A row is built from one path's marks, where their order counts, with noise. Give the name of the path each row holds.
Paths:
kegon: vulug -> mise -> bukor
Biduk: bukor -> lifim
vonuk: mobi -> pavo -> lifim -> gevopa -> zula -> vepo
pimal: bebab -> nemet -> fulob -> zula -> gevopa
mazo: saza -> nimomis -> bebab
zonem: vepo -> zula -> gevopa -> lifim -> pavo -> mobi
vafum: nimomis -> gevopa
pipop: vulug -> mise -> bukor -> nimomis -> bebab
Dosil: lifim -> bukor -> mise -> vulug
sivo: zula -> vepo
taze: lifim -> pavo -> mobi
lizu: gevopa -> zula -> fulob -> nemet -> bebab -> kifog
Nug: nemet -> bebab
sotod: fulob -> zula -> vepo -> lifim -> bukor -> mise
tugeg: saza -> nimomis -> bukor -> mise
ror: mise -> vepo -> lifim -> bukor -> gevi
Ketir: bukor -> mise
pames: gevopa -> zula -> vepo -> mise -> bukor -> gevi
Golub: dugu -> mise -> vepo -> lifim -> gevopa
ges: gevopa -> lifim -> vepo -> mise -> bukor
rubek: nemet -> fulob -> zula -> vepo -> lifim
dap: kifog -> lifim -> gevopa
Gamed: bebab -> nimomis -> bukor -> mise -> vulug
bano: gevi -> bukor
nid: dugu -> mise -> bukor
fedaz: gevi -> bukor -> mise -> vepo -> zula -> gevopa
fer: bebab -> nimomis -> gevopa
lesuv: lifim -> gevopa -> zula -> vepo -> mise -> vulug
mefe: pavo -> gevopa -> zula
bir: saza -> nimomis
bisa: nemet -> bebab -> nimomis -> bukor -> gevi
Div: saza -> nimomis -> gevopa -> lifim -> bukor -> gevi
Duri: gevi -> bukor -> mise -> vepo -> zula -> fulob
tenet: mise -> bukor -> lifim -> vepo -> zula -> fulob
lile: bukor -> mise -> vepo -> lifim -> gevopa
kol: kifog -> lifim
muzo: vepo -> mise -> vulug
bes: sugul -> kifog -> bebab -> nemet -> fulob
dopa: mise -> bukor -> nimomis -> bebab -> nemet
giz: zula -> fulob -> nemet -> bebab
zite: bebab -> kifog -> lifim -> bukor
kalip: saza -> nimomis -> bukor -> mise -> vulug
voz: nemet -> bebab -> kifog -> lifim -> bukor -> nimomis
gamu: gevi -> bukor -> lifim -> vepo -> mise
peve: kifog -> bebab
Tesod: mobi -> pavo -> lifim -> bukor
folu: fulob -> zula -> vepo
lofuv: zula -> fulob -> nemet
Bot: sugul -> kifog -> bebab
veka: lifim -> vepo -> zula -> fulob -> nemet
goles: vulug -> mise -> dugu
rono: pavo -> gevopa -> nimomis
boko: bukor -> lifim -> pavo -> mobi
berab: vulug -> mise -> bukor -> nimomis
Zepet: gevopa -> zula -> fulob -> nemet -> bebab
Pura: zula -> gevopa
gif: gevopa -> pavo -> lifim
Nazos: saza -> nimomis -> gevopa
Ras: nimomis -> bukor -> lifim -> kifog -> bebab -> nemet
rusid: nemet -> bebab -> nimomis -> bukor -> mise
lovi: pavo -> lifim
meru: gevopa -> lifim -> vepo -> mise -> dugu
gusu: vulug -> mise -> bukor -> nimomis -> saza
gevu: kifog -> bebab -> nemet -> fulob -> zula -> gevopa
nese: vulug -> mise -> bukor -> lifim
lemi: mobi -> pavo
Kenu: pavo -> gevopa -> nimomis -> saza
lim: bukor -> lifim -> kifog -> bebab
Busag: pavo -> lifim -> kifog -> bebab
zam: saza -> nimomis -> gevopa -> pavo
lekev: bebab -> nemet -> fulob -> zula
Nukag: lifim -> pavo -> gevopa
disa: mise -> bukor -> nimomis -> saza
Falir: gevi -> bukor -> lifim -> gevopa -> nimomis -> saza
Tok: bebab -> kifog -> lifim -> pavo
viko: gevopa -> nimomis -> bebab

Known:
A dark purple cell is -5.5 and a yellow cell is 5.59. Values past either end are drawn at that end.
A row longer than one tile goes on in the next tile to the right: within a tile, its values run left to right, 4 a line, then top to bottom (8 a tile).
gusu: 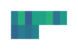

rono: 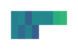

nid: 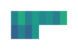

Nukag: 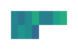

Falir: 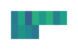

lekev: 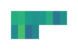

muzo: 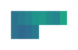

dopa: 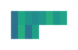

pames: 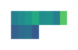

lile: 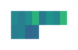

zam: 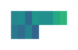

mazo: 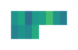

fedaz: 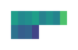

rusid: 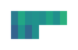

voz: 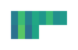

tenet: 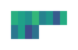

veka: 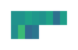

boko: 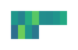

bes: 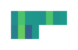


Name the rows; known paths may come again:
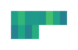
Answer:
peve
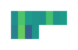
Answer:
bes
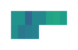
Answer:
fer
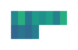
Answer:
tugeg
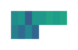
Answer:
Kenu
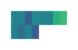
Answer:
rono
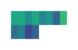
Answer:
Duri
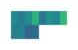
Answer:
lile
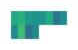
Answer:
lekev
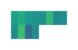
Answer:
Zepet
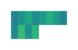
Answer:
Nug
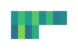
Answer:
zite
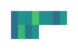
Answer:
nese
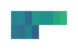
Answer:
zam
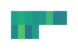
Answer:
giz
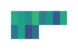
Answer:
tenet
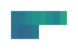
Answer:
muzo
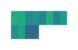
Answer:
pimal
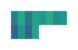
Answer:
pipop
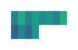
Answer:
nid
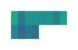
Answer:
sivo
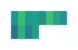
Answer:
Bot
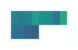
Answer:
lesuv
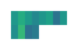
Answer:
lofuv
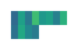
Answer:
Div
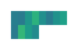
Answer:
lovi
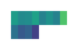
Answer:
fedaz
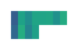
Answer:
bisa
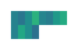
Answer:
gif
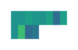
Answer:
veka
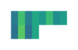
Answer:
voz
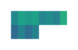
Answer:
Ketir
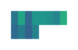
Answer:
berab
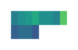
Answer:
pames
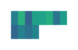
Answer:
gusu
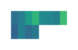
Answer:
gamu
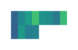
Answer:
ror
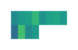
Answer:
Tok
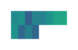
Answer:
vafum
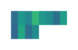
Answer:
Dosil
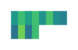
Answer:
lim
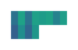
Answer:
Gamed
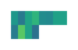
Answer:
taze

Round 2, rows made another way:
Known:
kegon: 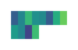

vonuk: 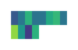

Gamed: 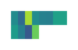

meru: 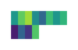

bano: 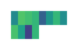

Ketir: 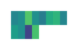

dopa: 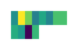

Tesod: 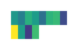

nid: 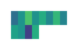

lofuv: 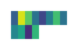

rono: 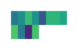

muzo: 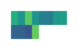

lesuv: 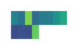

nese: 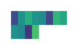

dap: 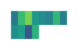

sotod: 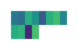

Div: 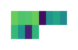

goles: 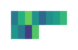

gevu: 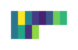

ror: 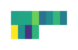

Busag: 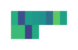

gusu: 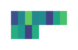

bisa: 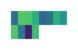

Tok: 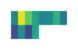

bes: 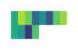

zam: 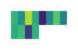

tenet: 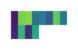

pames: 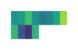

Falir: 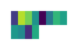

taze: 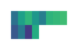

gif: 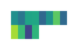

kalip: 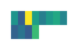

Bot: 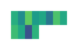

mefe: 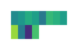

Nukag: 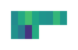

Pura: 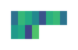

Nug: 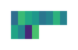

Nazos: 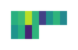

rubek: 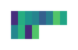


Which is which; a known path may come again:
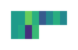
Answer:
vafum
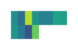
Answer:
Gamed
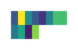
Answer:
pimal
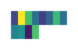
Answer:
giz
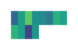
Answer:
disa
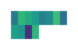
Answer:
Biduk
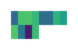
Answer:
bisa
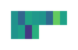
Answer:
lim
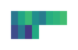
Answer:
taze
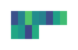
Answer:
gusu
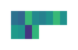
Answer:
sivo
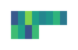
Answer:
lile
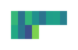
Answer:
Dosil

